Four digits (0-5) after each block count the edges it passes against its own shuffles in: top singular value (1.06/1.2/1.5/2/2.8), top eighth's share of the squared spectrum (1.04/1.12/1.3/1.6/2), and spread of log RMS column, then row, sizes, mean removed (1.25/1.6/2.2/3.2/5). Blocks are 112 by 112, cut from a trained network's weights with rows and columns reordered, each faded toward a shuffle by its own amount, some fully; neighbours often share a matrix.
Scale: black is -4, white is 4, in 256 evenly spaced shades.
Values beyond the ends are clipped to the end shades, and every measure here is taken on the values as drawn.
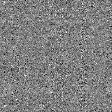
2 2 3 1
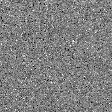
1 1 1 0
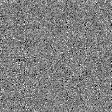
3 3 2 1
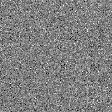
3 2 2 1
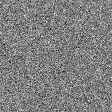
0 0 0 0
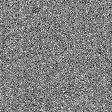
0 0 0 0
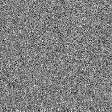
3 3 1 2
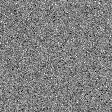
0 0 0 0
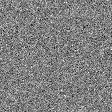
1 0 0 0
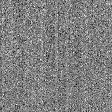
2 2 0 1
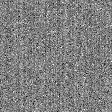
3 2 0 1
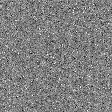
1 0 0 0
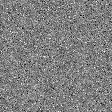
0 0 0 0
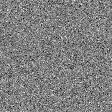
0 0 0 0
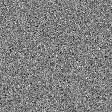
1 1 0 0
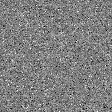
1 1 1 0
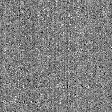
3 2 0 2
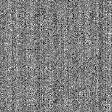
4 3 1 3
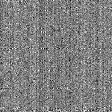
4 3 1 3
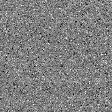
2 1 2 0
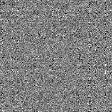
3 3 3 1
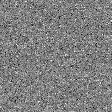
1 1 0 0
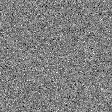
2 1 0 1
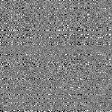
4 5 3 4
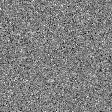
2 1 0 0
